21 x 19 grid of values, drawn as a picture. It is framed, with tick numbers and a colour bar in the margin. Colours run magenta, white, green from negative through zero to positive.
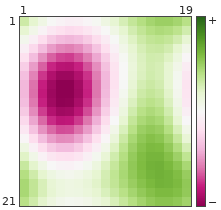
Ninth with the lowest average: middle left. Lone odd cells: none. Ninth with the highest average: bottom right. Calmest part: bottom right. Stripes: none.
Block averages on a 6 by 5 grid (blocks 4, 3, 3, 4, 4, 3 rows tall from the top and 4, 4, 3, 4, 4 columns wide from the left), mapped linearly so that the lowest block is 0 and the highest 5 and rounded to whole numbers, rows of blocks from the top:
3 2 3 4 4 | 1 0 2 4 3 | 1 0 2 4 3 | 2 1 3 4 4 | 3 3 4 5 5 | 4 3 4 5 5
